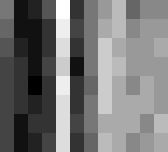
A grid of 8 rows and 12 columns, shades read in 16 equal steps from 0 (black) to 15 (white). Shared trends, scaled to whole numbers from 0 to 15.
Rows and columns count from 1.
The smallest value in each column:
4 1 0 3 12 1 6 9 10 6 8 8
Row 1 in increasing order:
1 2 3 5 6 7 7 8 8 9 11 15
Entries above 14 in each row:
1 0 0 0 0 0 0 0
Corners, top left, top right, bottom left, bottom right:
7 8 4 10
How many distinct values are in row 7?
8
